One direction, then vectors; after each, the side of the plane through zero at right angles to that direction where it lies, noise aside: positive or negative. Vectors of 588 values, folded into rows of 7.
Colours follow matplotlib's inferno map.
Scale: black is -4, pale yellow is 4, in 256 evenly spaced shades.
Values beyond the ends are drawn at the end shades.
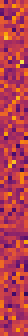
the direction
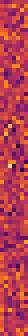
positive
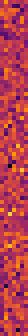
negative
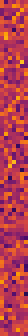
positive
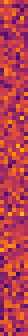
negative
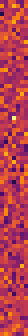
positive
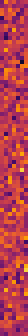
negative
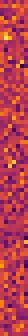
positive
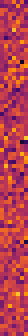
negative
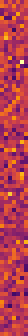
positive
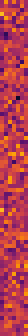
negative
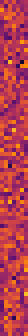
negative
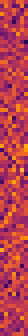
negative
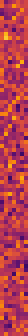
positive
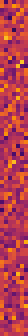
positive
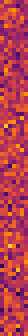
negative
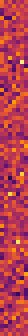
positive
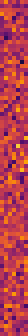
negative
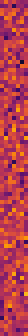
negative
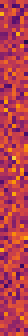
negative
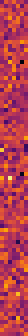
negative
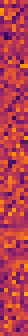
negative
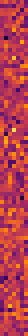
negative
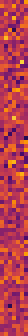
positive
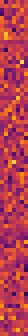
positive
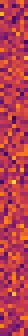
negative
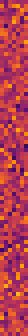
positive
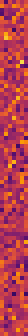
positive
